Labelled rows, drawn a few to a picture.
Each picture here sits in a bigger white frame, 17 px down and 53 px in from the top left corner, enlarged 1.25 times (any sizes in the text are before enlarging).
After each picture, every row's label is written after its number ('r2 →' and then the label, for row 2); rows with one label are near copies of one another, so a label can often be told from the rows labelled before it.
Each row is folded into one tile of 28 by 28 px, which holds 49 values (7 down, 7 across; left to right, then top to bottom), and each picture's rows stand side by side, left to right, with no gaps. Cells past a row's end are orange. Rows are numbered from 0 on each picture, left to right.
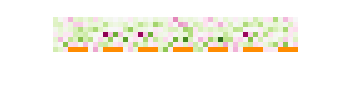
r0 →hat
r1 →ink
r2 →ink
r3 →hat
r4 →hat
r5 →ink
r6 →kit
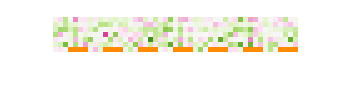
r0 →kit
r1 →ink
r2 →hat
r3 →kit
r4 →hat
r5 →kit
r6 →hat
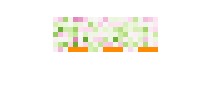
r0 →kit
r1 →hat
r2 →kit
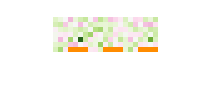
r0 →hat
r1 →kit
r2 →hat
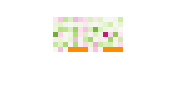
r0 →kit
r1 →ink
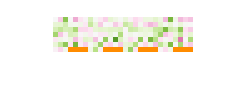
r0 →kit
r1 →hat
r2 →hat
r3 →kit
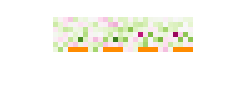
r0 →hat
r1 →hat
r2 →ink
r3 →ink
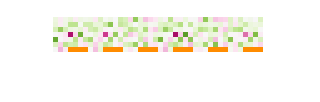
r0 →ink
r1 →ink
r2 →kit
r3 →ink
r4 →kit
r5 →ink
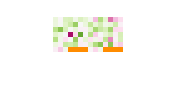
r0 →ink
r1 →kit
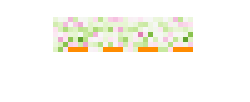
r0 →hat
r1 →kit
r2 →ink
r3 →hat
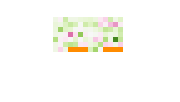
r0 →ink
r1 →hat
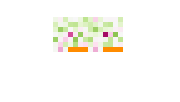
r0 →ink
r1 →ink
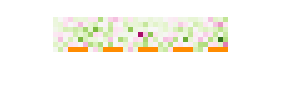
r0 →hat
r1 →kit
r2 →ink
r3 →hat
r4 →hat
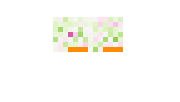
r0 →ink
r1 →hat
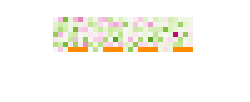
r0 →kit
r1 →hat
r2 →hat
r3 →ink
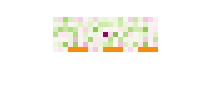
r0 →kit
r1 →ink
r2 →kit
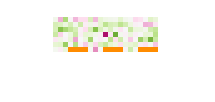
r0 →kit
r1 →ink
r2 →hat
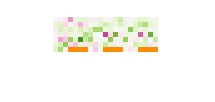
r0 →hat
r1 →ink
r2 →ink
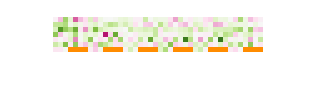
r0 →kit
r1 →ink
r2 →hat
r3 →hat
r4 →hat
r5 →kit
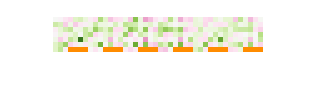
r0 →hat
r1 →kit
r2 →kit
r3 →kit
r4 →hat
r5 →kit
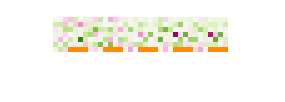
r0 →hat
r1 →kit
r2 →ink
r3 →ink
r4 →ink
